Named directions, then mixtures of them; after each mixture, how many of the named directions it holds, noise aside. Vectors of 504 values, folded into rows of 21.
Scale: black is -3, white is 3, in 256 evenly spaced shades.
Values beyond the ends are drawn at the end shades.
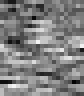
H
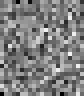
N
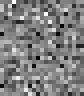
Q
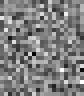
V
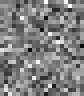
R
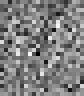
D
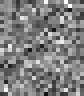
two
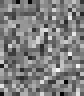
one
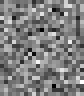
two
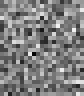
three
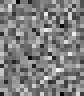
two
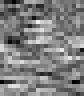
one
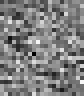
two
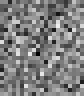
one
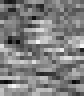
one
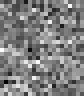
three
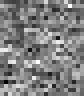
two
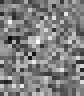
three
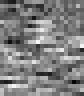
one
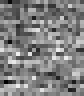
three
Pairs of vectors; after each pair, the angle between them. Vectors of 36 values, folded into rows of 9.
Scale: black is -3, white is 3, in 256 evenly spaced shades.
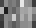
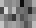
nearly opposite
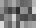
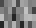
partly opposed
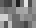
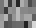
partly aligned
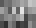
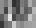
orthogonal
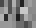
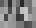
nearly parallel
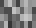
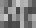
orthogonal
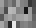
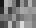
partly opposed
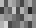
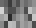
partly opposed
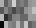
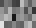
partly opposed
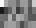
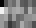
nearly opposite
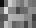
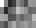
nearly opposite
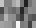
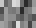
nearly parallel
